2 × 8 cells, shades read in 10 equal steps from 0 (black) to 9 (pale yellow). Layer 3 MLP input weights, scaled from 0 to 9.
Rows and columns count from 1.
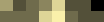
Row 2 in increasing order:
3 3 4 4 4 4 8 9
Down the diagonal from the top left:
6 4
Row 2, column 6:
4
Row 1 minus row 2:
2 -1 0 -3 -1 -1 0 -3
